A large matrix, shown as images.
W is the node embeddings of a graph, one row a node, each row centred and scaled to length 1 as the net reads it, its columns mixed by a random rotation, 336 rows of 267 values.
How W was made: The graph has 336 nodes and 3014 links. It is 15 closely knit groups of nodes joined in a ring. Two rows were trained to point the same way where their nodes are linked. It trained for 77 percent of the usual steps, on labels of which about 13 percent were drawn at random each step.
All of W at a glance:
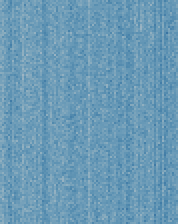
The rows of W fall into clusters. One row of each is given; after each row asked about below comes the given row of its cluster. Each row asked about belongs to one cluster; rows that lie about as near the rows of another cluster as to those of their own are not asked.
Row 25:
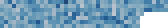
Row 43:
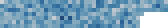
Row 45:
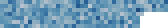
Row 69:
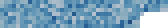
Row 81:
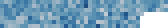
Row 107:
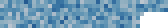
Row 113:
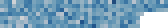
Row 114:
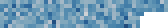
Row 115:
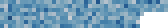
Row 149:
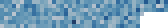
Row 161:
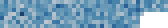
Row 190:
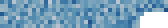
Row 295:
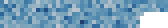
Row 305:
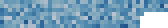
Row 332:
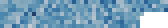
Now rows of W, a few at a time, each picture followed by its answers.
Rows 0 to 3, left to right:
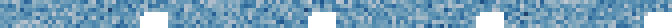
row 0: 295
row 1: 45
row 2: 114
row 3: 161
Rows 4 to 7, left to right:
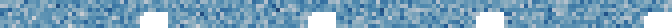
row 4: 107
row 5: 332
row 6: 113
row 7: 69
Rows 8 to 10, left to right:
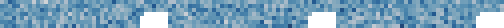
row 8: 45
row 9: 114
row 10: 81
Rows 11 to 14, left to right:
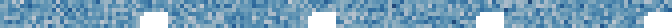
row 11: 190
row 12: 81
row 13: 25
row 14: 107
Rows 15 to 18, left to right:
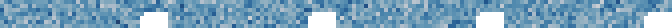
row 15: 25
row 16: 45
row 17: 161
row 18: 332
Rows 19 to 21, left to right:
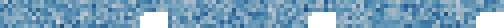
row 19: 114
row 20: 149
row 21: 69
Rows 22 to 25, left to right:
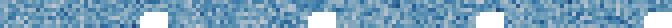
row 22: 115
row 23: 332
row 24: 107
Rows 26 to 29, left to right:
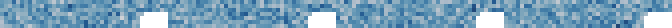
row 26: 69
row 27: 25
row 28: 149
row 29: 69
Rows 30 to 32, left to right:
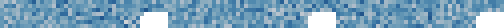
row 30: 25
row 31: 190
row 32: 190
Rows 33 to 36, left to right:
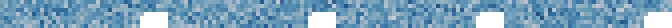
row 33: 332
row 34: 305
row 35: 190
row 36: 332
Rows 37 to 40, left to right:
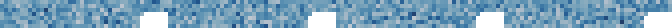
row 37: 332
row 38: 81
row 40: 25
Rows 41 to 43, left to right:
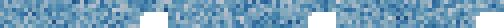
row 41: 332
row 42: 69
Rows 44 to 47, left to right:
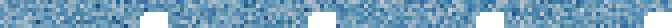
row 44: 25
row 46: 332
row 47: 113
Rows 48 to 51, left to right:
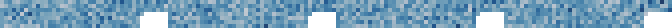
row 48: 305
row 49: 305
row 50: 305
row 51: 149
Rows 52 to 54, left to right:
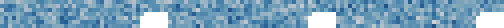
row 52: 43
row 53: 43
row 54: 81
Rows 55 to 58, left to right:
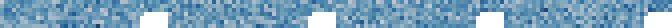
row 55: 81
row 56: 114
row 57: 305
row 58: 305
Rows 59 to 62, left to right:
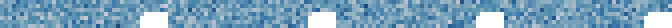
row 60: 113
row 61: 161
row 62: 305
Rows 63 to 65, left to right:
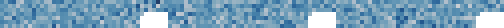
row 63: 149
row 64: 161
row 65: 43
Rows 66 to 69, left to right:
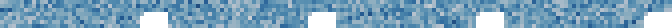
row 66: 107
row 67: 161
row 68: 332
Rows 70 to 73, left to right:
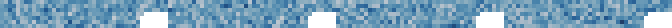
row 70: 295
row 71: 107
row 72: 114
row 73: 25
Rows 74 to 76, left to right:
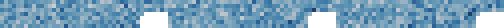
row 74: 115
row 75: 69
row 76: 45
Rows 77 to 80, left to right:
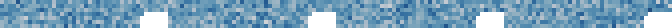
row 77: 81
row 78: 81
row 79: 115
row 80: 25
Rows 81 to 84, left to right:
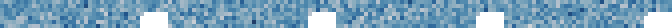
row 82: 113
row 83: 113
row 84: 115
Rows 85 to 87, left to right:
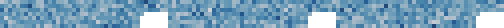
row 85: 114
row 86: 332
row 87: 81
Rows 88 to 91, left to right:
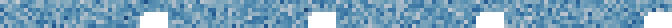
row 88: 114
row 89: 45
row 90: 45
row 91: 113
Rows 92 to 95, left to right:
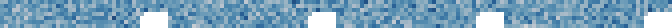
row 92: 25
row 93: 115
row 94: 107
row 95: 305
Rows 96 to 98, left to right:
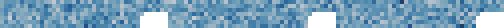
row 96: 69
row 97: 43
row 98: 25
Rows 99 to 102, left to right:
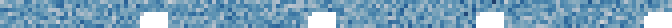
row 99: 107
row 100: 43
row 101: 149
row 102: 81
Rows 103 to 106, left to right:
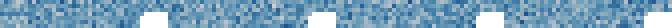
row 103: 113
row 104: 295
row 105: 115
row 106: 161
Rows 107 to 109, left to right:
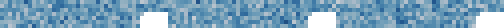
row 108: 25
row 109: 43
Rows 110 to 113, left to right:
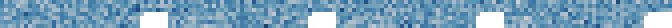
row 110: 149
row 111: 81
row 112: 81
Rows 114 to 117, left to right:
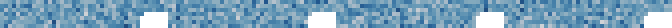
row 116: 113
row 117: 81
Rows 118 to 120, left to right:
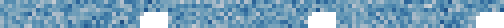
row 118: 69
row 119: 115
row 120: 332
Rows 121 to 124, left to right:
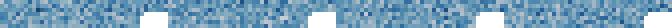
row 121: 305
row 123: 332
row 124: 25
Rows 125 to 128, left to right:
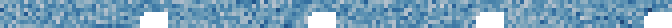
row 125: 114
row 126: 295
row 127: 295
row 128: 25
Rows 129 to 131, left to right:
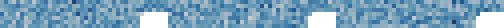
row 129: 190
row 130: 114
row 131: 25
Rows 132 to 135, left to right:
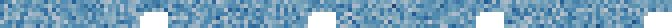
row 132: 190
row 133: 190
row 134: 161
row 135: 113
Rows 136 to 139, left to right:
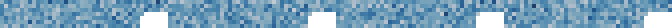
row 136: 25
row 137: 43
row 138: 149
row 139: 161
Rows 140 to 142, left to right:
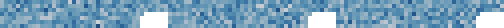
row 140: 81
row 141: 332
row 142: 25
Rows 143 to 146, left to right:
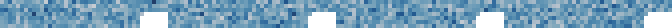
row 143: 332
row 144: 43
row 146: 115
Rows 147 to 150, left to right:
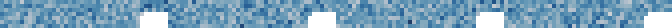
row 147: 190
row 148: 45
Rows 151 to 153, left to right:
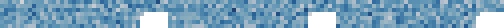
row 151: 332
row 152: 149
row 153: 43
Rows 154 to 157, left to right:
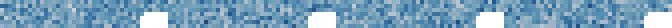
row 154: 161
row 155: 25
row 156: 69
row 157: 81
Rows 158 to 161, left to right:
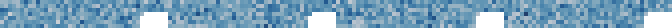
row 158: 107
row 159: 305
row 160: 113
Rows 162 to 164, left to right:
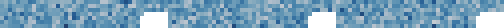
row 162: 115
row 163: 113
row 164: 81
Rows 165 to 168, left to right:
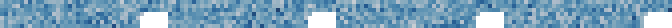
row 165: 69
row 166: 295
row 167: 114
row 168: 190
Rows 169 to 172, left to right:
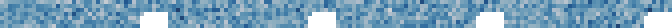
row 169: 115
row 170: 295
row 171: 69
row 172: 69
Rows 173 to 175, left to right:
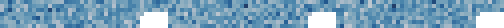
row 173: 295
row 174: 107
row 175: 107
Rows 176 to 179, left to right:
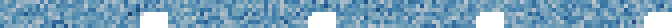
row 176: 149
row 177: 25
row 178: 81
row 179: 43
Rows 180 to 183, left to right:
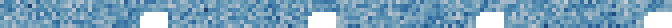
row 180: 161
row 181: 305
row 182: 69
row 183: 69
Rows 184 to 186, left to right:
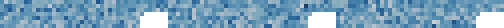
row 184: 295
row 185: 107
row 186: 81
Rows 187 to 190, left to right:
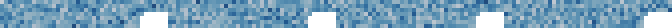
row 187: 45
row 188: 25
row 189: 114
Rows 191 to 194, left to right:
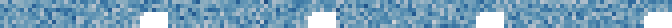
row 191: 332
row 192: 295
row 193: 114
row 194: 115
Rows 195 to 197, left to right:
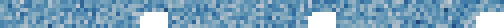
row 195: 190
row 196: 305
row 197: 295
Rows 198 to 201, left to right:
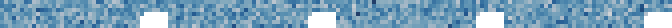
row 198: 295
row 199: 115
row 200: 161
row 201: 149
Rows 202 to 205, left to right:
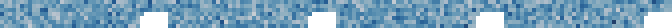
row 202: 69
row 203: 114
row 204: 43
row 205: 45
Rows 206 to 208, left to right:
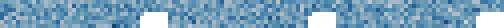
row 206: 161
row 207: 305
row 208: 45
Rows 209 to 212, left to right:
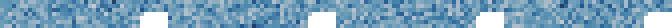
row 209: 332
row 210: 69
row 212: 107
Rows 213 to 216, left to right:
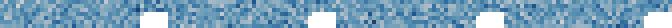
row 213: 149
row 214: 115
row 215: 25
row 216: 114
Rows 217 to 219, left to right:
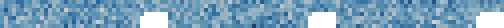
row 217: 81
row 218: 69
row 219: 81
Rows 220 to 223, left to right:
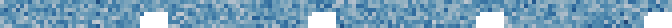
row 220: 81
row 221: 161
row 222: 114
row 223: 69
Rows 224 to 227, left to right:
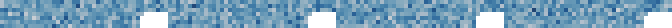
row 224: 107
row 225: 190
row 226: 305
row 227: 332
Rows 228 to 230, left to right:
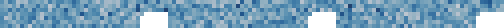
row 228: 149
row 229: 115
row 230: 45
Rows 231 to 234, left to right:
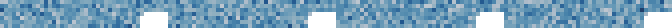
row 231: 114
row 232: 115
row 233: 332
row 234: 149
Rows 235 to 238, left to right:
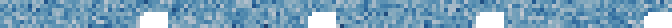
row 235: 114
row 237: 114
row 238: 25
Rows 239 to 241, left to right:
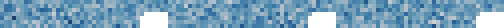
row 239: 295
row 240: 69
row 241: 81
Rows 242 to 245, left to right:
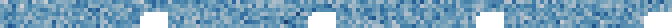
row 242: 45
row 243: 25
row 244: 295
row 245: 114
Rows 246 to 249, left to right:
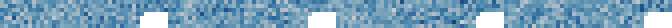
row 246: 305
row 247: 332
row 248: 25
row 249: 149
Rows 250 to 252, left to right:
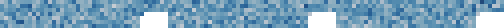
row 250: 114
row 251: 107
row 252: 149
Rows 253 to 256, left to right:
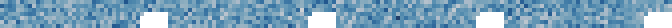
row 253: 161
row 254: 305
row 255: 43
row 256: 81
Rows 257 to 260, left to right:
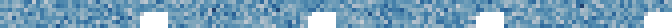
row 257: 107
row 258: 332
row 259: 332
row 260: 107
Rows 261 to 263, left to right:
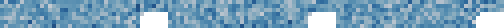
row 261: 149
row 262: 69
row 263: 115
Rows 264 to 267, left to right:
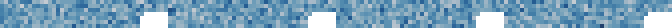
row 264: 45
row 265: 107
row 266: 295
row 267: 81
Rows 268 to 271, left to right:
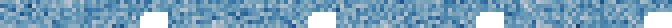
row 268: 161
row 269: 25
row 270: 25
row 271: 45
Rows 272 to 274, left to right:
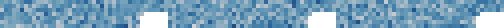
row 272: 295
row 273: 115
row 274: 114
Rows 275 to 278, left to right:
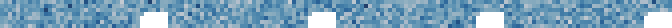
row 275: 69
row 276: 161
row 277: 161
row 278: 45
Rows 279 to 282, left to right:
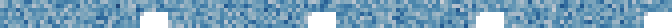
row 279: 107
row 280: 107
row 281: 43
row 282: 107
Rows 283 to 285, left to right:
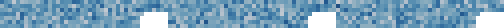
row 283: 190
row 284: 25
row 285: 43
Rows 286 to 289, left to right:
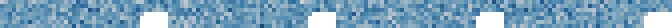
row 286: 45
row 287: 113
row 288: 305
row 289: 113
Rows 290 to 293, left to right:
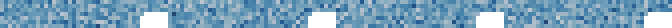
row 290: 81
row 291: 45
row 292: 107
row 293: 305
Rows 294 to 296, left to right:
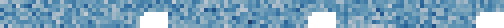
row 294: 114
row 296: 81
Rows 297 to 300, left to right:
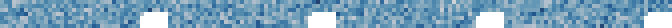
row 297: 113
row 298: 114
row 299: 190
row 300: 305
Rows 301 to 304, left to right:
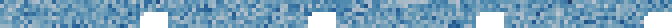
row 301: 149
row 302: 305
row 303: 161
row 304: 25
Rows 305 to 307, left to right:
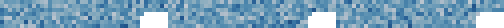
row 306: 69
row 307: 149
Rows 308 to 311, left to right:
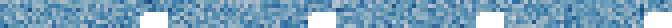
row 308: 114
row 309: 161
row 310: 107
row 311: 149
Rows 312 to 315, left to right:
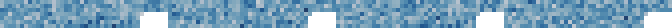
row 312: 69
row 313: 45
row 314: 69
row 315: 107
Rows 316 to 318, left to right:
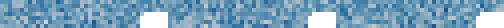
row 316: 113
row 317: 81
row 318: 81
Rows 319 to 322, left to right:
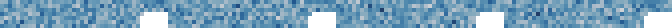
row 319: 190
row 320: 115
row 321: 332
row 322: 332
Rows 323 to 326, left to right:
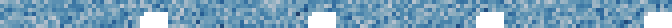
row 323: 43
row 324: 149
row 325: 115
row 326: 45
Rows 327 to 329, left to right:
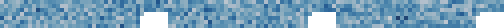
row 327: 305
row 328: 305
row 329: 43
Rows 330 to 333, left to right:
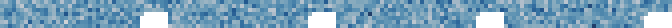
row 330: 45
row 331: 149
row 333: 114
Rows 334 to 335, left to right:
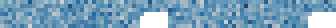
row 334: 69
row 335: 107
